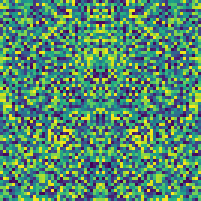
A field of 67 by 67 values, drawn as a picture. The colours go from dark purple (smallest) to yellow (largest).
There is no seam. The histogram is flat. No row or column stands out. The grain is fine, like static. It is mirror symmetric from left to right. No overall slope runs across the table. No regular stripes run through it.
